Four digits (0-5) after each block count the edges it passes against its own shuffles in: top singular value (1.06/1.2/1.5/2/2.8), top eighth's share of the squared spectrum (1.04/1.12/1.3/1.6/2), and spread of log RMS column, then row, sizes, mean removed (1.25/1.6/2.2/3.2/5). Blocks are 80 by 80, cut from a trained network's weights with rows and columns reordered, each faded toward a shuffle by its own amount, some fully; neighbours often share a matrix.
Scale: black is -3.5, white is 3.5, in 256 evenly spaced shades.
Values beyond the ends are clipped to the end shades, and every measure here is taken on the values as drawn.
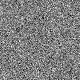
1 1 0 0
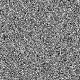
2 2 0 0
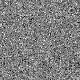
2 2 1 0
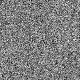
0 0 0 0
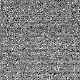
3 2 2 0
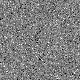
0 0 0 0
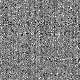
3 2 0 2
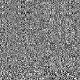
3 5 2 3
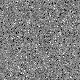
0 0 0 0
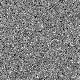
0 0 0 0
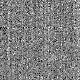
3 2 0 2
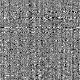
3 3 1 3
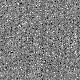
1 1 0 0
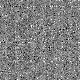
2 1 0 1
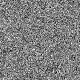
0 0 0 0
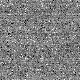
2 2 1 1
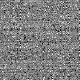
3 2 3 0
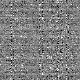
3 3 3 0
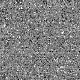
2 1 1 0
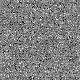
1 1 1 0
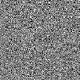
3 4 2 2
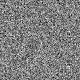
2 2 0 0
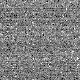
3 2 2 0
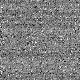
2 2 1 0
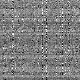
4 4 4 0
